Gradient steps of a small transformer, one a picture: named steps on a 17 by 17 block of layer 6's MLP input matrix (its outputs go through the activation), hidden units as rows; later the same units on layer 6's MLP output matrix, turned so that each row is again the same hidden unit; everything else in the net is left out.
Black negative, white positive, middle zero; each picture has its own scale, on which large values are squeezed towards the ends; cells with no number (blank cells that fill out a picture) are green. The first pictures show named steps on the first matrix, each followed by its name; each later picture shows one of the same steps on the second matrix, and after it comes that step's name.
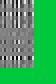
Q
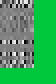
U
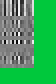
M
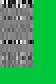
U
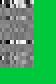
U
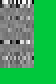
U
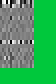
U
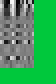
M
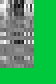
Q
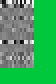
U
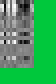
Q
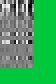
Q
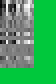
Q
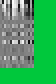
M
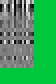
Q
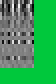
Q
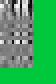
M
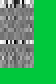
U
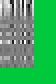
M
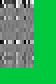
U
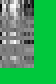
Q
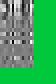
Q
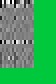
U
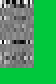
U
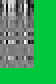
Q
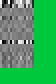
U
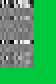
U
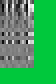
Q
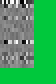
U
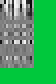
M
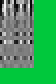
Q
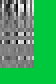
Q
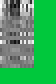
Q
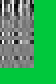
Q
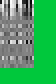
M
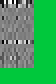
U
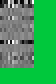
U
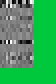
U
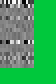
U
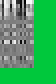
M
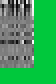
M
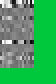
U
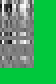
Q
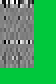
U
